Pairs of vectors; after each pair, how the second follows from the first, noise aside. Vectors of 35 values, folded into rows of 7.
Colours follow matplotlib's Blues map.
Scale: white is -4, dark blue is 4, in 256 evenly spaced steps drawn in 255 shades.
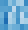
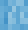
shrunk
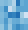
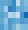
negated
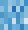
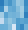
shuffled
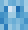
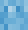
shrunk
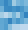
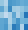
sign-scrambled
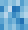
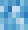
negated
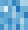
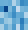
negated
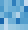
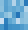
negated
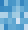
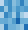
sign-scrambled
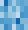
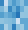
negated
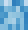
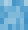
shrunk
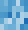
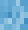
shrunk
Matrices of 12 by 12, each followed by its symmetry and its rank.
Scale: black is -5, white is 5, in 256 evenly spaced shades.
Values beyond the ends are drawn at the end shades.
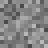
symmetric, full rank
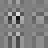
neither, rank one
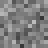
neither, full rank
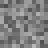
neither, full rank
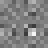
symmetric, rank two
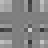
symmetric, rank one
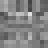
neither, rank two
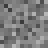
symmetric, full rank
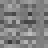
neither, rank two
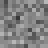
neither, full rank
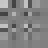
symmetric, rank one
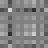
symmetric, rank one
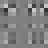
neither, rank one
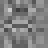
neither, rank two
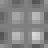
symmetric, rank one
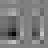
neither, rank one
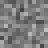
neither, full rank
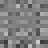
neither, rank two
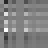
neither, rank one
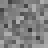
symmetric, full rank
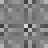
symmetric, rank two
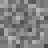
symmetric, full rank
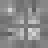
symmetric, rank two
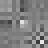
symmetric, rank two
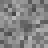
symmetric, full rank
